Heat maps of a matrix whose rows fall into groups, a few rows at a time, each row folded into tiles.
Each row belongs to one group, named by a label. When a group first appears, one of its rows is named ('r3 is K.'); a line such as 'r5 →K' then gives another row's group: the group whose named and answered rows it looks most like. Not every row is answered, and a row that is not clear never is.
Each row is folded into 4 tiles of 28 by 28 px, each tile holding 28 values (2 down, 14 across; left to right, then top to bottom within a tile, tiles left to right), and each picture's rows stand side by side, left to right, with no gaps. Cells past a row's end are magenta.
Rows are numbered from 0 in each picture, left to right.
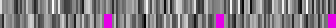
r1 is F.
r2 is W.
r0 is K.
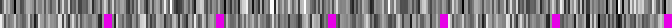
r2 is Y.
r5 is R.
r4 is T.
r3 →K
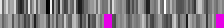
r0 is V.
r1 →K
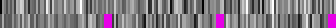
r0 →Y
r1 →F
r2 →Y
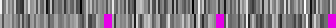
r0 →V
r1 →V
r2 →Y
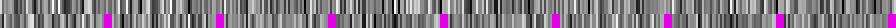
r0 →K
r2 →V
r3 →R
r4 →V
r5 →W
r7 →F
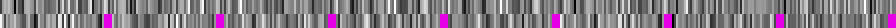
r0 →T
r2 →F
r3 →K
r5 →T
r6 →R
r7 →Y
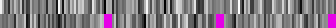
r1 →F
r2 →W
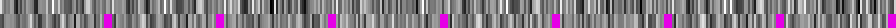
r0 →K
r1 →K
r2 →V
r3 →V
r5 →V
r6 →K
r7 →F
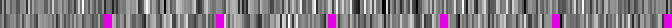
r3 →V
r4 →W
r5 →R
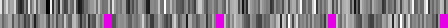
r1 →K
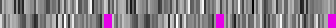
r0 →T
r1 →T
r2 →W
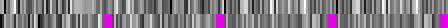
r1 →F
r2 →Y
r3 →Y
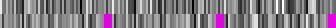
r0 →V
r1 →V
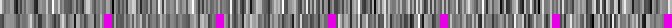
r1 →Y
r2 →W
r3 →Y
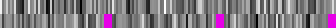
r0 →V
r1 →K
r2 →F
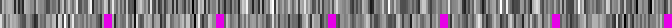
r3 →K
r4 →K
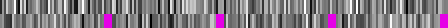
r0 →W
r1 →R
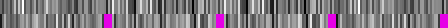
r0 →R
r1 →V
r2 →V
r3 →R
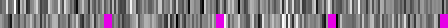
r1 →R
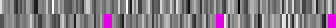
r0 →K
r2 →T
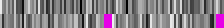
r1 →T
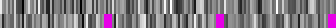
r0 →V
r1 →K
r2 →K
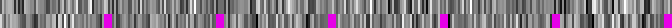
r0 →T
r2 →F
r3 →F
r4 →R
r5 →F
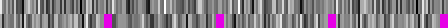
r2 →W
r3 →V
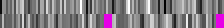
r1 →F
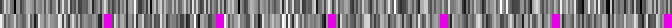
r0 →T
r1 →Y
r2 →T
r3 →K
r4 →K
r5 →V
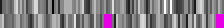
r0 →F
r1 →K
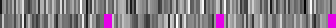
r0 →Y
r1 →T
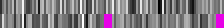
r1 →V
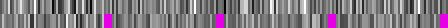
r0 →F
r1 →W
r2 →Y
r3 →W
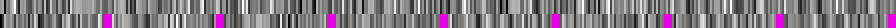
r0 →R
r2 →R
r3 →W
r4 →F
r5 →Y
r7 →K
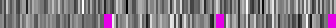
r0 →W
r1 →T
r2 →Y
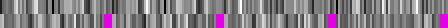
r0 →F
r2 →F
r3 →Y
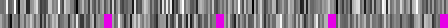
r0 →W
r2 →W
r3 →Y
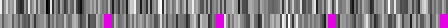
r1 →Y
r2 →T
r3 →K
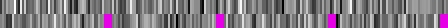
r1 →R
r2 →F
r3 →R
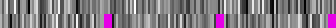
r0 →W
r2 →V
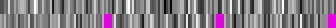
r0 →F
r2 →W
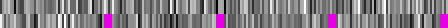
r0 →T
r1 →R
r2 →Y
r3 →Y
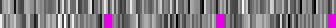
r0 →T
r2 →R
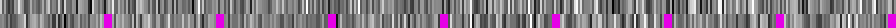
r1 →V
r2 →W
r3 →R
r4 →Y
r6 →Y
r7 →T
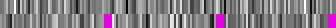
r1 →T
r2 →Y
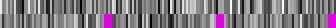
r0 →V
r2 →W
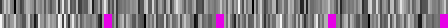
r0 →T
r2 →W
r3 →F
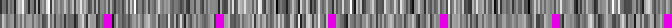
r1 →R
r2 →F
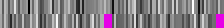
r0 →W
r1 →Y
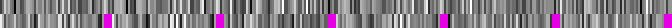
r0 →T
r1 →T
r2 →W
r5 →V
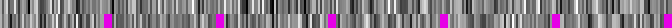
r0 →W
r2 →V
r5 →F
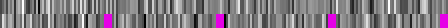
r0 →Y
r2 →R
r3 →K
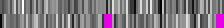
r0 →R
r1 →V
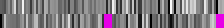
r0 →R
